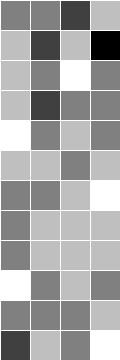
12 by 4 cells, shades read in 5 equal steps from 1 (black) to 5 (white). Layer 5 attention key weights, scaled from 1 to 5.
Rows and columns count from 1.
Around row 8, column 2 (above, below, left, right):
3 4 3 4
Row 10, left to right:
5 3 4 3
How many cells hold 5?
5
